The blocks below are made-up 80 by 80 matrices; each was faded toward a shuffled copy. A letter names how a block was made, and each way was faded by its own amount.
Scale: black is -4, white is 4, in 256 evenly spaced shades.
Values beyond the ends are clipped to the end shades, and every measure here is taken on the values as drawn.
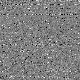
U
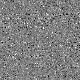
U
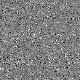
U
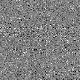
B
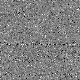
U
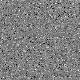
U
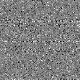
B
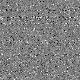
U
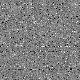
U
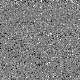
U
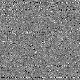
B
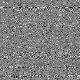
B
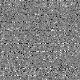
B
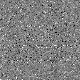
U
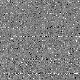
B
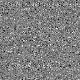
B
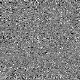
B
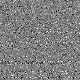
B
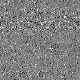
B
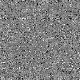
B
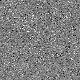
U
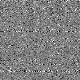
B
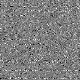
B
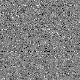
B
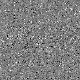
U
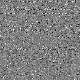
B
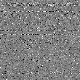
B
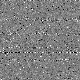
U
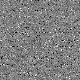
U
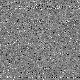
U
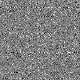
B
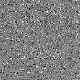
B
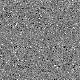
U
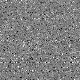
U
